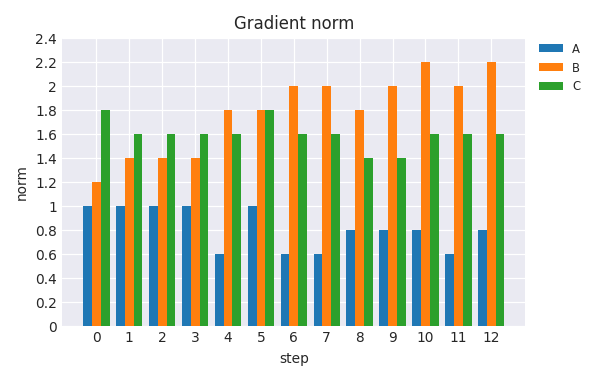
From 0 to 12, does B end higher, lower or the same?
higher
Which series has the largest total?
B
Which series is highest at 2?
C
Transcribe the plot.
Title: Gradient norm
x-axis: step, ticks 0 1 2 3 4 5 6 7 8 9 10 11 12
y-axis: norm, ticks 0 0.2 0.4 0.6 0.8 1 1.2 1.4 1.6 1.8 2 2.2 2.4
Legend: A, B, C
Values:
A: 1 1 1 1 0.6 1 0.6 0.6 0.8 0.8 0.8 0.6 0.8
B: 1.2 1.4 1.4 1.4 1.8 1.8 2 2 1.8 2 2.2 2 2.2
C: 1.8 1.6 1.6 1.6 1.6 1.8 1.6 1.6 1.4 1.4 1.6 1.6 1.6
